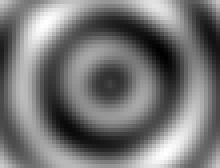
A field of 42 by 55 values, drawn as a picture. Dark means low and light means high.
Rings spread out from the centre. There is no overall slope. No lone cell stands out from its neighbours.
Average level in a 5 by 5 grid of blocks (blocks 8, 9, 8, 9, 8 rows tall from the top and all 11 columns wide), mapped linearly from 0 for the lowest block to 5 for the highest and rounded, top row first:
4 5 1 4 2 / 3 2 2 0 1 / 3 2 1 2 2 / 3 0 3 2 4 / 3 3 1 5 3
